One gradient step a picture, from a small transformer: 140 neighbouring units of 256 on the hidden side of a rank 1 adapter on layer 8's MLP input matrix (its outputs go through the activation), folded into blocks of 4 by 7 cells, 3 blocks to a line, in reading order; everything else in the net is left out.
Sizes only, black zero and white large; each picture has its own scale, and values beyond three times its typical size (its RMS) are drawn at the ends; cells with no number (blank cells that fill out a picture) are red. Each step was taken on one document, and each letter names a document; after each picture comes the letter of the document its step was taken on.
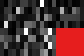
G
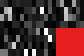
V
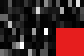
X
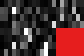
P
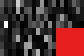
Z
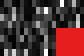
P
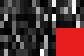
P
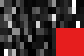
P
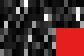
G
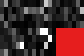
V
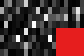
G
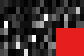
G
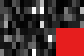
V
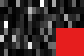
Z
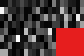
G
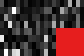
P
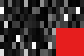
G
